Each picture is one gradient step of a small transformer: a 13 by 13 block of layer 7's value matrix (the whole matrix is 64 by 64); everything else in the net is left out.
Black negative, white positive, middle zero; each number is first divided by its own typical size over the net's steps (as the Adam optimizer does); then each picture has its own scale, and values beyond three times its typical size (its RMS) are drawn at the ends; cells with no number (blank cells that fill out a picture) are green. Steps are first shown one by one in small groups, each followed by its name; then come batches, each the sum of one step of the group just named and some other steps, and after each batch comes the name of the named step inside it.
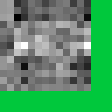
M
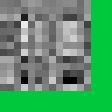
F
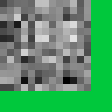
F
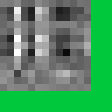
M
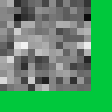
M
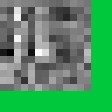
F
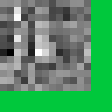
F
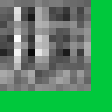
M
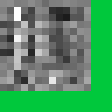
F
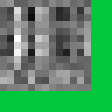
M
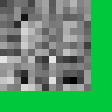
F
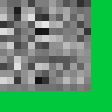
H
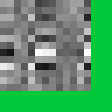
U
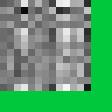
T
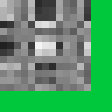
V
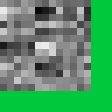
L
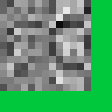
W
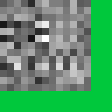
H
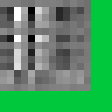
H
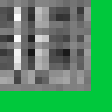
H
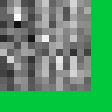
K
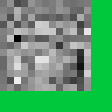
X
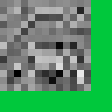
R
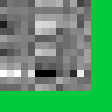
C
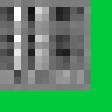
R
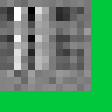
X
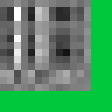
C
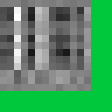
X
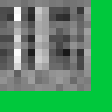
X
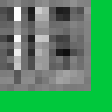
K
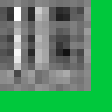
X
